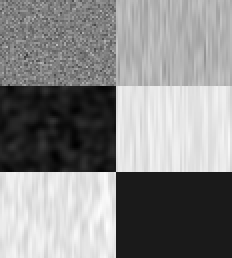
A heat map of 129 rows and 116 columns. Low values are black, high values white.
The table splits into 3 rows of 2 panels. Panel 1,1: middling, fine-grained. Panel 1,2: high, streaked downward, faint in contrast. Panel 2,1: very low, blotchy, faint in contrast. Panel 2,2: very high, streaked downward, faint in contrast. Panel 3,1: very high, streaked downward, faint in contrast. Panel 3,2: very low, flat.
